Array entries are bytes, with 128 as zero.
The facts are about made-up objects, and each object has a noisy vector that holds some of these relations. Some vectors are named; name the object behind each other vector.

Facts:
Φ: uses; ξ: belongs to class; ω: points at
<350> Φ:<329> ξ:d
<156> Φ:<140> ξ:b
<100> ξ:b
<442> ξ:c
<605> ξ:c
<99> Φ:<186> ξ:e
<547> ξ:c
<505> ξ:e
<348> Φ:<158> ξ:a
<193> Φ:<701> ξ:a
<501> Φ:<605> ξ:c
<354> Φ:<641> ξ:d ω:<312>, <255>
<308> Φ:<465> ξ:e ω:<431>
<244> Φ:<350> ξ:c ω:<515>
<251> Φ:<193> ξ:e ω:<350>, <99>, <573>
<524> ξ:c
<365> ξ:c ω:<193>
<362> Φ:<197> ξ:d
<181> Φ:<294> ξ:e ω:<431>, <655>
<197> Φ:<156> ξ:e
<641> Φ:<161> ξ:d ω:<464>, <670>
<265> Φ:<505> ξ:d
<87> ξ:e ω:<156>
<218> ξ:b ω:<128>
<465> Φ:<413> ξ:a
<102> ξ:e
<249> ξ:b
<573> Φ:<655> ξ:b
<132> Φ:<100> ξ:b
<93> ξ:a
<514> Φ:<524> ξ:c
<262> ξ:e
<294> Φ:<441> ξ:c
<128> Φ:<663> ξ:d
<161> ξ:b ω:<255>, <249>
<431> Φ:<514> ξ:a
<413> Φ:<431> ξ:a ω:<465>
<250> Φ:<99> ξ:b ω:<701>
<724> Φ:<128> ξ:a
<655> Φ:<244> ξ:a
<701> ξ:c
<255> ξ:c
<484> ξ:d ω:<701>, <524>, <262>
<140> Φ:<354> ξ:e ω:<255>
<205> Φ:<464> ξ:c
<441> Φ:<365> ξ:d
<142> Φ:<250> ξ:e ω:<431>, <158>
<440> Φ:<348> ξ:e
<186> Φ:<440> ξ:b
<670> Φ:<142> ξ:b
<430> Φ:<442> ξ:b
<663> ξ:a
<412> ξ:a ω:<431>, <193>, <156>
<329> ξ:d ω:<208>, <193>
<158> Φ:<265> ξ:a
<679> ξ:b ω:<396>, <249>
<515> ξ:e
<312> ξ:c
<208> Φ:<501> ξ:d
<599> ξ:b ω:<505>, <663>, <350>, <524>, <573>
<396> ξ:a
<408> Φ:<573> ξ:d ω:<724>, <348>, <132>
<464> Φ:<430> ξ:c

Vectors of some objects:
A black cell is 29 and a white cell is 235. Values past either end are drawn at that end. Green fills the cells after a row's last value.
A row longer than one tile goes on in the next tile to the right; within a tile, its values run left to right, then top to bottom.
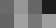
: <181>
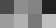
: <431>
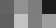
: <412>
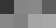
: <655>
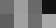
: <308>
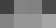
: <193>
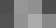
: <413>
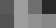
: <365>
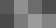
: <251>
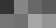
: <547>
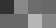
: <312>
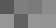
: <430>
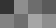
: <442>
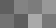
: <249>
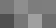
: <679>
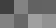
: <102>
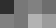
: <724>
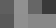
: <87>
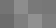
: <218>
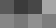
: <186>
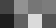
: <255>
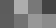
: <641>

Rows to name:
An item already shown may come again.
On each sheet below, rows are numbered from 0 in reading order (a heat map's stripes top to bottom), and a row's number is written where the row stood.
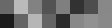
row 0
<354>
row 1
<250>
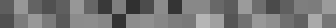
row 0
<484>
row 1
<87>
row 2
<250>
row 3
<465>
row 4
<408>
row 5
<249>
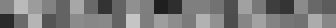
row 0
<161>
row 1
<329>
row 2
<412>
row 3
<663>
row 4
<244>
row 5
<701>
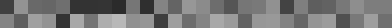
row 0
<350>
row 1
<142>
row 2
<505>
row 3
<156>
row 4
<132>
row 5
<208>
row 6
<679>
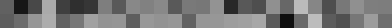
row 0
<670>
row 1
<99>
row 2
<573>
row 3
<132>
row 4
<348>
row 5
<140>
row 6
<679>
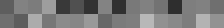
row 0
<249>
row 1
<440>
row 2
<396>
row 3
<663>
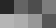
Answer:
<158>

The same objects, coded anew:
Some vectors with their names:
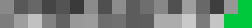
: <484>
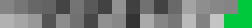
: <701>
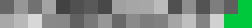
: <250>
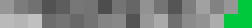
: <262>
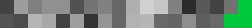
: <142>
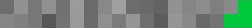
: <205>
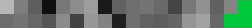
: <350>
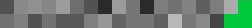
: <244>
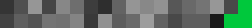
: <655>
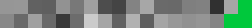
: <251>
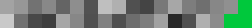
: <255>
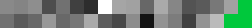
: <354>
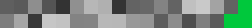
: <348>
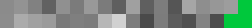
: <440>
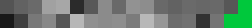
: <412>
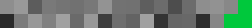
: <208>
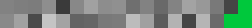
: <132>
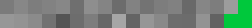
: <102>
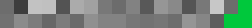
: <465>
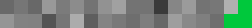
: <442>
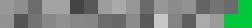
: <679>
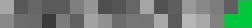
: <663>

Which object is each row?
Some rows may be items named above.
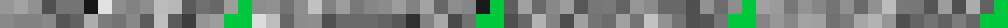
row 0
<140>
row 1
<670>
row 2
<87>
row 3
<186>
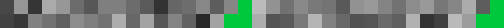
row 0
<365>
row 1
<249>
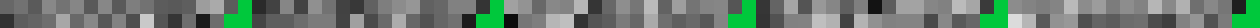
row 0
<193>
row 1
<655>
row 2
<156>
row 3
<158>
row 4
<670>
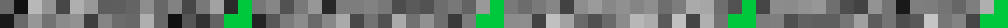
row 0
<431>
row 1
<329>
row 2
<132>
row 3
<244>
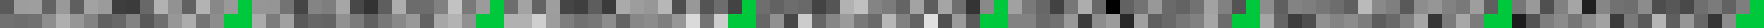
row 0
<265>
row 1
<505>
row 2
<250>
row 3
<408>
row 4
<573>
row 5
<396>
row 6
<329>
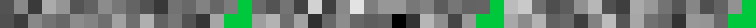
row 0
<365>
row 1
<641>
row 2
<99>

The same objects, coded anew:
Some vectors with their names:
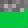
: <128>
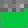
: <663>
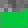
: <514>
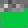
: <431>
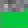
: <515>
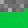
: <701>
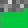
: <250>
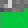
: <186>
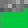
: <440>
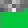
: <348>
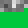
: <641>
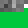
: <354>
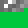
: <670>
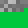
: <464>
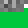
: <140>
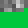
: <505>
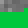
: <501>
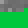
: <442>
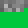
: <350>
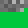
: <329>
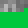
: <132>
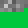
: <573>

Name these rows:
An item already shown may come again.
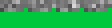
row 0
<265>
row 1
<396>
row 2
<505>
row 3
<440>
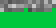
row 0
<156>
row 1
<99>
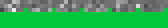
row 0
<348>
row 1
<244>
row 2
<573>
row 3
<655>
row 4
<249>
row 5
<365>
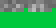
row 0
<193>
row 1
<132>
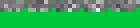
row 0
<350>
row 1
<408>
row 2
<158>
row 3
<348>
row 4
<251>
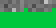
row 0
<412>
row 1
<484>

